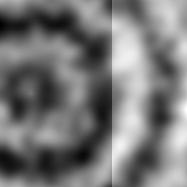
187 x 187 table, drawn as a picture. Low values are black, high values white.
Seam: vertical, 60% of the way across, the right part higher. Rings: centred on the middle left. Ninth with the highest average: top right.
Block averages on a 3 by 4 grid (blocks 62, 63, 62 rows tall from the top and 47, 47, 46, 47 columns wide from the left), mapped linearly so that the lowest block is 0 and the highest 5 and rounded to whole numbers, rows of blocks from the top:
1145
0243
1044
